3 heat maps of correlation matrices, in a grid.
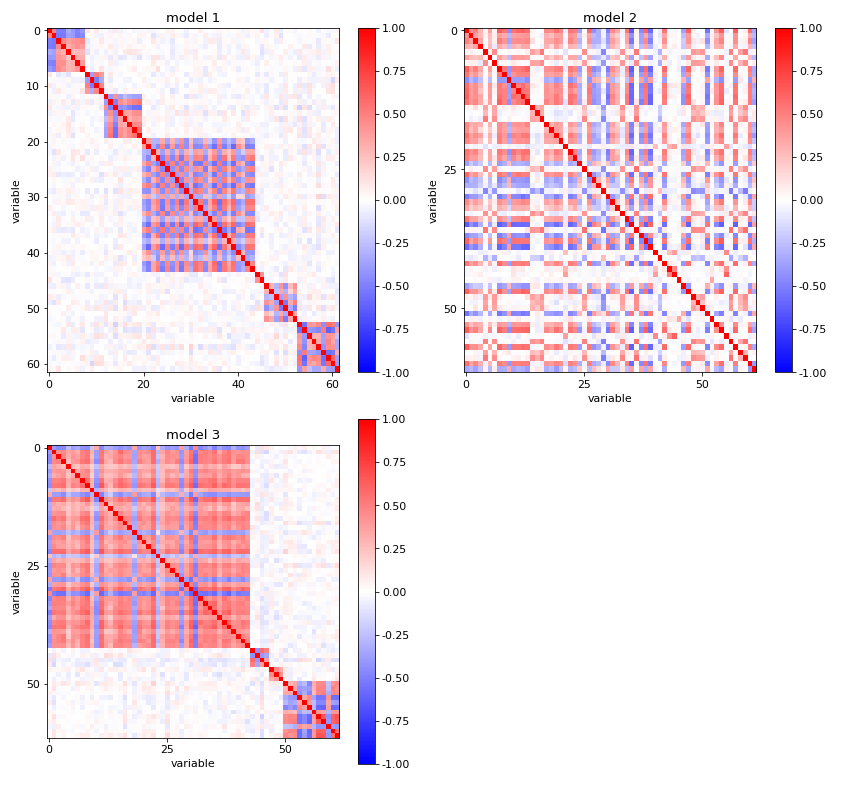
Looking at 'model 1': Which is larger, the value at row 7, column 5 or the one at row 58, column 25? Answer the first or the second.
the first
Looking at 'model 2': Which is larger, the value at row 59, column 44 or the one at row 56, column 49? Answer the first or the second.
the second
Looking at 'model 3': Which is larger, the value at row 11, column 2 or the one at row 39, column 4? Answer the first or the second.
the first
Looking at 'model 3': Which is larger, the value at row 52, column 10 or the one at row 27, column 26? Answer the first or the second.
the second
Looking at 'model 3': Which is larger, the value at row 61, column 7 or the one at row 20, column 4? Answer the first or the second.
the second
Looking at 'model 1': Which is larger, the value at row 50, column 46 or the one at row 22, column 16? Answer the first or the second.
the second
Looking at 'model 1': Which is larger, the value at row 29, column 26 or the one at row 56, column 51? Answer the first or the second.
the second
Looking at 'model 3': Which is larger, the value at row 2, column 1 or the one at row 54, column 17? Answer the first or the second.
the first
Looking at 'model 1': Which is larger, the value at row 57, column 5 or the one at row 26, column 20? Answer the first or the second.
the second
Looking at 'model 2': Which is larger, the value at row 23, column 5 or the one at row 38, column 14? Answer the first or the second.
the first
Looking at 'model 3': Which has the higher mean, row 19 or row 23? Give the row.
19
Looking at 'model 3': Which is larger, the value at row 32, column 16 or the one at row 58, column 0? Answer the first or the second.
the first
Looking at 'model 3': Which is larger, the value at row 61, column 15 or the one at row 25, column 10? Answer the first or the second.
the first
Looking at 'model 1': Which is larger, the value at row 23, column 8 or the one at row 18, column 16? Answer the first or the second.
the second
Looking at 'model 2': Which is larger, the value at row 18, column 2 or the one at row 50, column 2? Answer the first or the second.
the first
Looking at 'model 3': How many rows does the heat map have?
62
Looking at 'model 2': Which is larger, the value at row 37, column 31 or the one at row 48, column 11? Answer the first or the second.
the second
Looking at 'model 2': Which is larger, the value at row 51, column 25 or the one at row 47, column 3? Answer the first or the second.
the second
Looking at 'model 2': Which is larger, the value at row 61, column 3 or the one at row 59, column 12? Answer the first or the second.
the second
